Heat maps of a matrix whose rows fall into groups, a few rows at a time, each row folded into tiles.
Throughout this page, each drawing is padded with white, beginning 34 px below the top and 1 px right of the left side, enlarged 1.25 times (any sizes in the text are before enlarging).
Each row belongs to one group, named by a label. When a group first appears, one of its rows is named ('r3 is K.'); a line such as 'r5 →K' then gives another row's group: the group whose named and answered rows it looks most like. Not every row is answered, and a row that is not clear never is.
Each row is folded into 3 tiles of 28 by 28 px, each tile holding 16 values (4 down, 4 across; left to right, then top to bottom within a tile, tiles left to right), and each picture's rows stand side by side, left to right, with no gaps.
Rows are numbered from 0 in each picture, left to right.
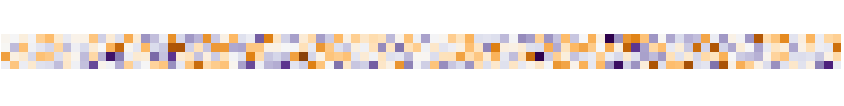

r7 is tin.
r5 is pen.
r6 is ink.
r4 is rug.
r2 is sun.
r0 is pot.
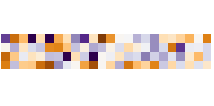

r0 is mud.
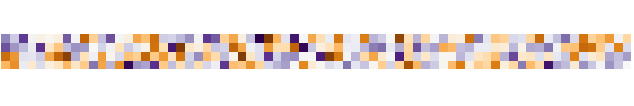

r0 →pot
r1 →rug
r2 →mud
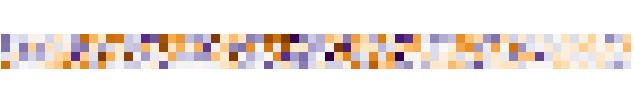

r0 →pot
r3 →pen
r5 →pen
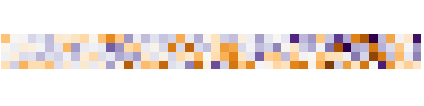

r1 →ink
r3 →pot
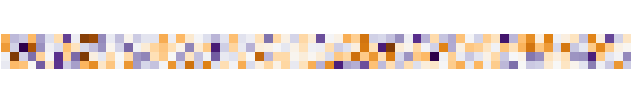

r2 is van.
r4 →pen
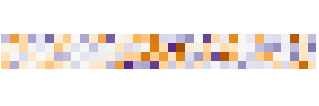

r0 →mud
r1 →rug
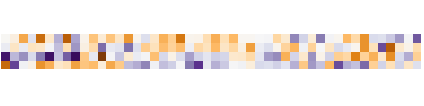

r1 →tin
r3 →rug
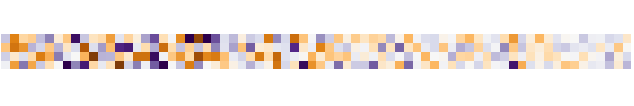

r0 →sun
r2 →pot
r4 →pot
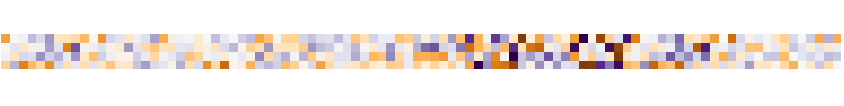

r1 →sun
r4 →mud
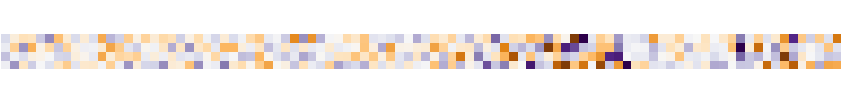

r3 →rug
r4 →sun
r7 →van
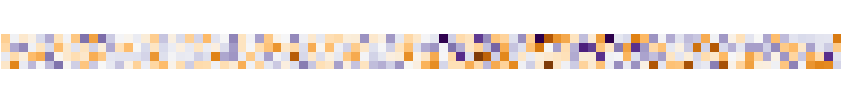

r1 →van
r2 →pen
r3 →sun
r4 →pot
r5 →tin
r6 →ink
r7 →mud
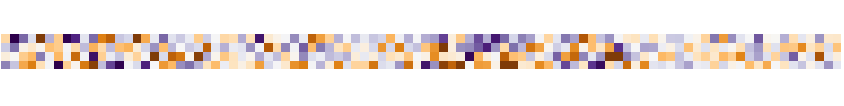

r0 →mud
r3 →ink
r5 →sun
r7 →pen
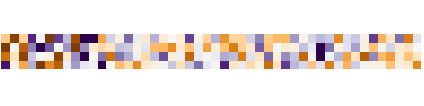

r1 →pen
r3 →van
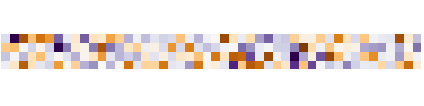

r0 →tin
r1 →ink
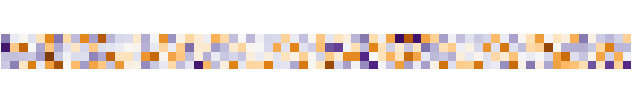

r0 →van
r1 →pot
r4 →ink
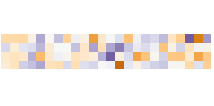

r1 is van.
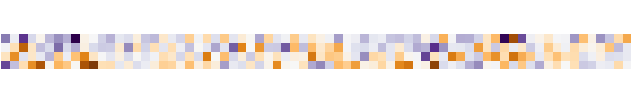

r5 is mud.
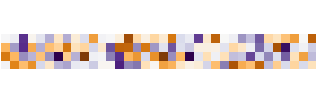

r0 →pen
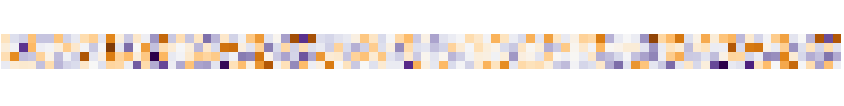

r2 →van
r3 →pot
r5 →tin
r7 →van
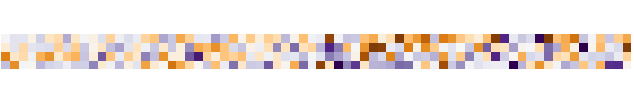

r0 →pot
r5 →tin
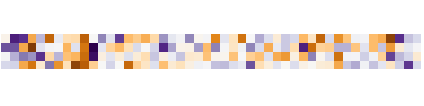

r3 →tin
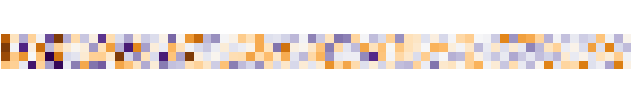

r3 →pen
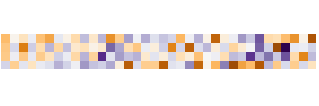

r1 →ink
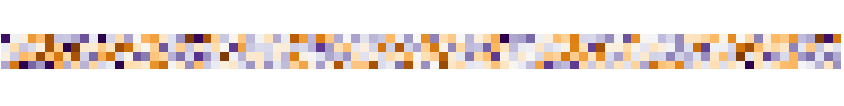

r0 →rug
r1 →van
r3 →ink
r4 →tin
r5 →rug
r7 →van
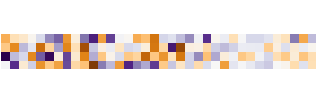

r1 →rug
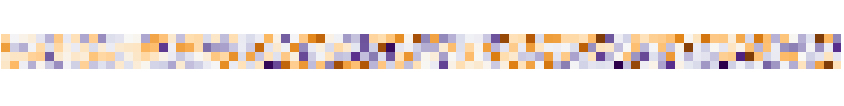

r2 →mud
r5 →tin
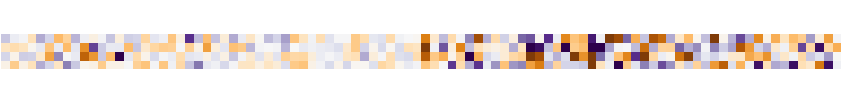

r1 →pen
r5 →pot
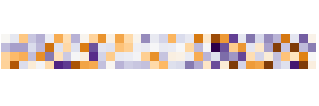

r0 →mud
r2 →ink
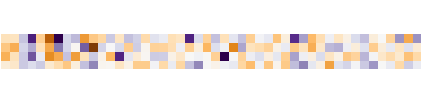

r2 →pen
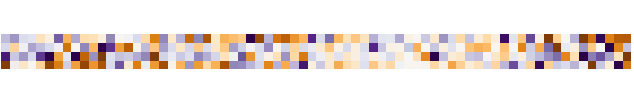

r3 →tin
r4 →pen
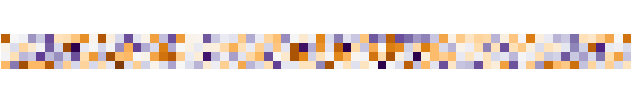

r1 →pot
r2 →sun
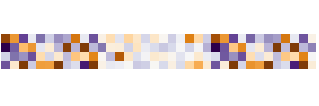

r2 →ink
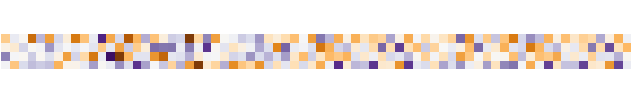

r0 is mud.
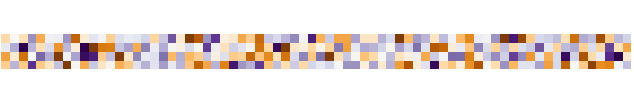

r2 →rug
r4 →van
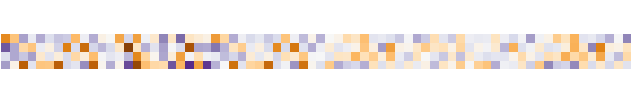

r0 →ink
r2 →ink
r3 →rug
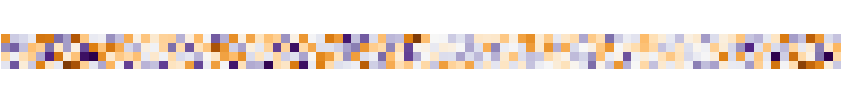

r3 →mud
